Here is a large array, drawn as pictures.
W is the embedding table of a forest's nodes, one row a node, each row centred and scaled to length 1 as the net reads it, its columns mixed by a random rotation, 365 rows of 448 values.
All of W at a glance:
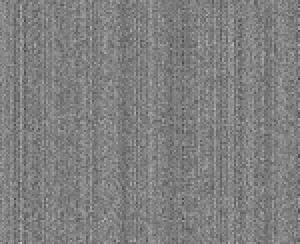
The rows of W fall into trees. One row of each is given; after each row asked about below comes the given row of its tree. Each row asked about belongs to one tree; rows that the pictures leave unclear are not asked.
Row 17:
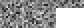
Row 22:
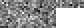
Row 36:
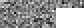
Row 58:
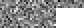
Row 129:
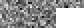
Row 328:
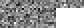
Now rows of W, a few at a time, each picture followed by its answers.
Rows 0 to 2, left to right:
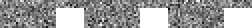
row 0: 22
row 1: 58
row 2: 58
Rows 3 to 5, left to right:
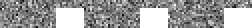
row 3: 58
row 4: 58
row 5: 129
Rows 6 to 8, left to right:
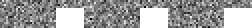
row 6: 328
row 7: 129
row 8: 17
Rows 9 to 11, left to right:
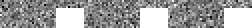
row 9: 17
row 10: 36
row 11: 129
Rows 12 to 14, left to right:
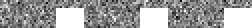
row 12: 129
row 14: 328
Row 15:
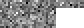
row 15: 22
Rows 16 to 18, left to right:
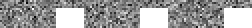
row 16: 58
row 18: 129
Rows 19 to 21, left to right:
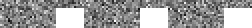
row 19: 58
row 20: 328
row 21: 58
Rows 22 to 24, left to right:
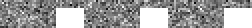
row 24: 58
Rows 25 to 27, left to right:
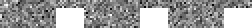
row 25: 129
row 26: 129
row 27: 17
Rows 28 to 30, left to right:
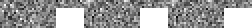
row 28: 328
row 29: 328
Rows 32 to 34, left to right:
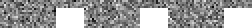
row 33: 58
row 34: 129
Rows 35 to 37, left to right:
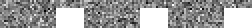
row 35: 328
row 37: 328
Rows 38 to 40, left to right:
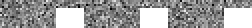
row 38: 17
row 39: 58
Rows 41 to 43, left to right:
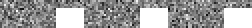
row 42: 328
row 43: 58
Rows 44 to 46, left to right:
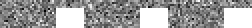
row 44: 328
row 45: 129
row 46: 58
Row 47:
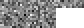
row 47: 36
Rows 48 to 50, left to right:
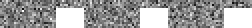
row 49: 58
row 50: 17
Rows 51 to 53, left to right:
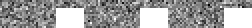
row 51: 17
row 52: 328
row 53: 22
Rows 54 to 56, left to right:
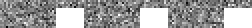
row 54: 22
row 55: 328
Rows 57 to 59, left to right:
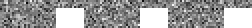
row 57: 58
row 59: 328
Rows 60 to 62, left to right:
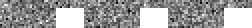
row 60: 129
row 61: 328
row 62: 328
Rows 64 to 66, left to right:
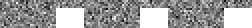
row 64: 58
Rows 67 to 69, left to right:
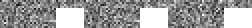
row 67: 328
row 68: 328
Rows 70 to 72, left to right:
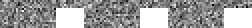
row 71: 129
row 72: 17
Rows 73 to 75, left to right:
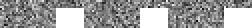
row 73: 58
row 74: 129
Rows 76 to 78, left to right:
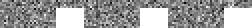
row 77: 17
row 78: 328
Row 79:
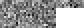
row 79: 22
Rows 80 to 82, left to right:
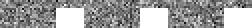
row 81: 22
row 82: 22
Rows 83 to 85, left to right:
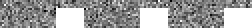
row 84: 58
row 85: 17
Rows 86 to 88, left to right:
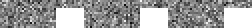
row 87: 22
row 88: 328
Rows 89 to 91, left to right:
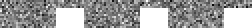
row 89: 17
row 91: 17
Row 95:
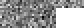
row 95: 129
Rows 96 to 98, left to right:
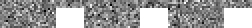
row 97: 17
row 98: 58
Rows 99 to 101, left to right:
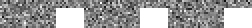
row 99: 129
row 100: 58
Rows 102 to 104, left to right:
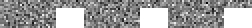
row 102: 36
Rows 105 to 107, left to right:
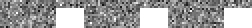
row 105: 22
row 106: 328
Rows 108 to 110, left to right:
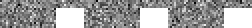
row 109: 328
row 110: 58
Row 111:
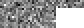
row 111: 328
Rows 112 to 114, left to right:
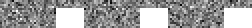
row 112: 328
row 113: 58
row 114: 36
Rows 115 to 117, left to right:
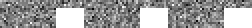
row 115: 36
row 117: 328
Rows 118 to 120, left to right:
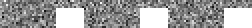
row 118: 129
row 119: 58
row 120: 129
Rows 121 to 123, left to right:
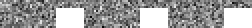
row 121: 129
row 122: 58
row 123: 17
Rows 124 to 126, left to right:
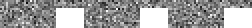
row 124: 58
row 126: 36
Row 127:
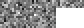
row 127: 328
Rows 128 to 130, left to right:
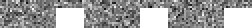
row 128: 58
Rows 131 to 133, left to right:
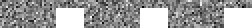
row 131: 17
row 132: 328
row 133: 22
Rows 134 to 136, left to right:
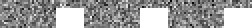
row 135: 328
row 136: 17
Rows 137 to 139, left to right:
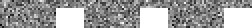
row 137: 328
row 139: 58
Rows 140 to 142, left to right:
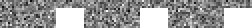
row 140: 17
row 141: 328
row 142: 58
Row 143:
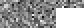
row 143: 129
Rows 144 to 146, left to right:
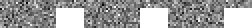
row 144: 58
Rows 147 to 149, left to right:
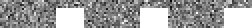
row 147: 328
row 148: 328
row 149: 17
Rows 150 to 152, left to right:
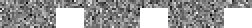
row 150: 58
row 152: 17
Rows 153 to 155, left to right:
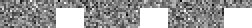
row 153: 58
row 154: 17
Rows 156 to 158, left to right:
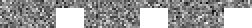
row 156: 129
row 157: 17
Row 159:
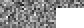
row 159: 328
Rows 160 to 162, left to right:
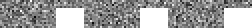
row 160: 58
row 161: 36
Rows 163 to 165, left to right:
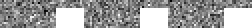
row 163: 328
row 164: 328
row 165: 17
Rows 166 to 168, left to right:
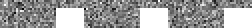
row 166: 328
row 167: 58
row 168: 58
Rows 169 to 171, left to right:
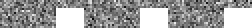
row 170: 58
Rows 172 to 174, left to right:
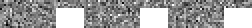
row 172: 58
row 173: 328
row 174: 328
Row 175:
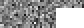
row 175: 36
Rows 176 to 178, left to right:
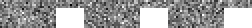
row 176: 22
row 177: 328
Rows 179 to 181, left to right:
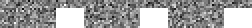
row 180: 17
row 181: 17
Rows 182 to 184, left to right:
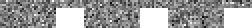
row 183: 17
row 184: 58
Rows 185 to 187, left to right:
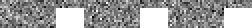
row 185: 129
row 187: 328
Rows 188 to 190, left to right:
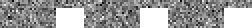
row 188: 328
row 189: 129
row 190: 328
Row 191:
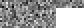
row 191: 17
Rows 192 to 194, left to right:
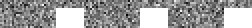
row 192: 17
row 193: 17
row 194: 328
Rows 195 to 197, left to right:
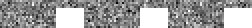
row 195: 22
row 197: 22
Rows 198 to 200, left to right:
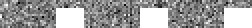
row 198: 129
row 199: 22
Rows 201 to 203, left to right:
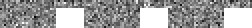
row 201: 58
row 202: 328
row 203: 36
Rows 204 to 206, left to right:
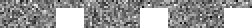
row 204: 58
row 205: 328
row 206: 129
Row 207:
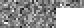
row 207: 328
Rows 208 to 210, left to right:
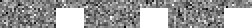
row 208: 328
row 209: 36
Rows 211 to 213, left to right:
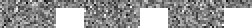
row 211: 58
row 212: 17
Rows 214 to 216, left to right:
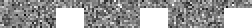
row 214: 36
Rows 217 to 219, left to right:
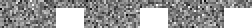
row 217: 58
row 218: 17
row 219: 328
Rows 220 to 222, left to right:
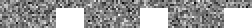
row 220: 129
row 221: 328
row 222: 58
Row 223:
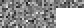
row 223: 17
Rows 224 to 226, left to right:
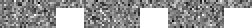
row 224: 328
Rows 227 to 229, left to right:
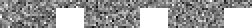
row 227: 129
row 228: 17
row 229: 328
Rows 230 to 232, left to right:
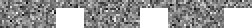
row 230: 22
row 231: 328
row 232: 58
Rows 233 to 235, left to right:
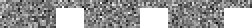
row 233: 129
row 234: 58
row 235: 36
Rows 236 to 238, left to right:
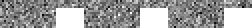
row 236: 17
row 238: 22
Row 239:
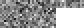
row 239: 328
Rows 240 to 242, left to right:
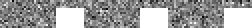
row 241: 328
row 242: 58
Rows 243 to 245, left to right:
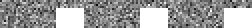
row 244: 36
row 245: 129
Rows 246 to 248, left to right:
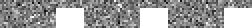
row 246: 328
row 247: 58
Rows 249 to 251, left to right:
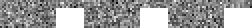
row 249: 22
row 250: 328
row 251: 36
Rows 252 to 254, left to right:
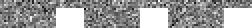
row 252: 328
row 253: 58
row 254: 58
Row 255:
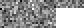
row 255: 58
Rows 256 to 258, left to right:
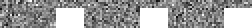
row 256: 58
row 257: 328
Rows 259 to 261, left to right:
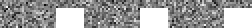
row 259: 17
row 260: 328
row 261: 58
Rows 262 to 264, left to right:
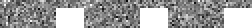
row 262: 328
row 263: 129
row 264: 58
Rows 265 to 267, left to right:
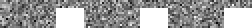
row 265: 129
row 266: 58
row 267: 36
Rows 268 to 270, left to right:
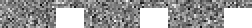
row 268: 22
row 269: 328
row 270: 129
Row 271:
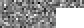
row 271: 328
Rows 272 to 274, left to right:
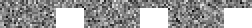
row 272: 58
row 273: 58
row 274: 58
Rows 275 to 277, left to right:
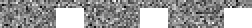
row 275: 58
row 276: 58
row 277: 129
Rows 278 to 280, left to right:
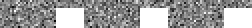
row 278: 58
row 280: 17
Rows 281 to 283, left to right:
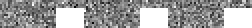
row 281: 22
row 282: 17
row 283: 17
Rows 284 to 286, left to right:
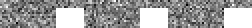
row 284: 129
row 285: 58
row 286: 328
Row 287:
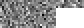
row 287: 17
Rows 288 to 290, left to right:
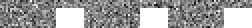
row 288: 58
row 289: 22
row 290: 17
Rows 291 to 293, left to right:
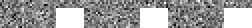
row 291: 17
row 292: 36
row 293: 58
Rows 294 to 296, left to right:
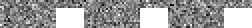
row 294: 58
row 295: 328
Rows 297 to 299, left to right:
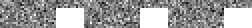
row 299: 328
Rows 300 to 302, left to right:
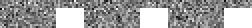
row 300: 58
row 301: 58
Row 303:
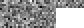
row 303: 58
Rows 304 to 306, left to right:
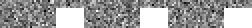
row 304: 328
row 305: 328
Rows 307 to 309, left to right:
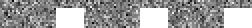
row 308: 17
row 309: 58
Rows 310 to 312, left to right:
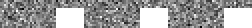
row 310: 328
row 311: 328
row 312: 129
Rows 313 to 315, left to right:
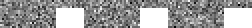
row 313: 36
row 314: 58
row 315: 22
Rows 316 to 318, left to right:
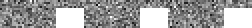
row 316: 58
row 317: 36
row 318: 17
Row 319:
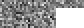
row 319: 17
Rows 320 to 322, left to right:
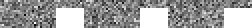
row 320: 36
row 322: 17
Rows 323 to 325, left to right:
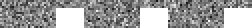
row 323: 17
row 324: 328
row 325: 129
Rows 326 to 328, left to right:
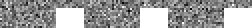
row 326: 17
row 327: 328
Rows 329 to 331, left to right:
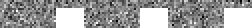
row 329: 328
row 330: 17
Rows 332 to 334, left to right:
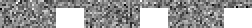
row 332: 58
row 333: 22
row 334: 17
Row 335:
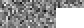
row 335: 328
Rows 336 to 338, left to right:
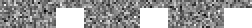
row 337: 129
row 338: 17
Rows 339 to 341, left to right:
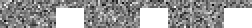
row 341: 17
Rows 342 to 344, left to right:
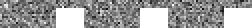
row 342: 129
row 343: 328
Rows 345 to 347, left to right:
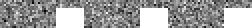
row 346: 22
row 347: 58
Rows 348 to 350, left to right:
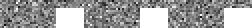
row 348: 58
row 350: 129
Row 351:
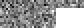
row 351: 17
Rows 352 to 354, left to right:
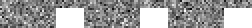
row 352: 129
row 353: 328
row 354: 328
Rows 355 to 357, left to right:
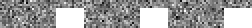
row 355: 58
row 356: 129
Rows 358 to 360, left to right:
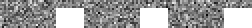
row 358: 58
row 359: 36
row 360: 58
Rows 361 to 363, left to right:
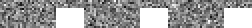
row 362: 58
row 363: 129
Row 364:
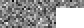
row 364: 328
